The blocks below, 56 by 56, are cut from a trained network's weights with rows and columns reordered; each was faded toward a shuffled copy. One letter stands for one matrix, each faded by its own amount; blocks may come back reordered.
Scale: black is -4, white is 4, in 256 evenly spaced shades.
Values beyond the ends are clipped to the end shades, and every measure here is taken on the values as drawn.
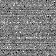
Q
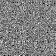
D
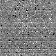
Q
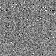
D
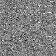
D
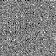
D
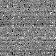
Q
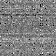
Q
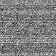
Q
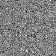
D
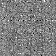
D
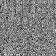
D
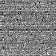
Q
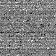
Q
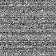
Q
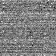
Q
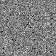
D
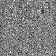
D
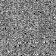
D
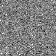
D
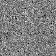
D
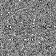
D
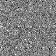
D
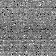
Q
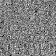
D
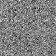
D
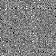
D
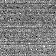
Q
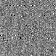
D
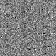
D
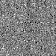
D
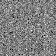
D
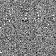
D
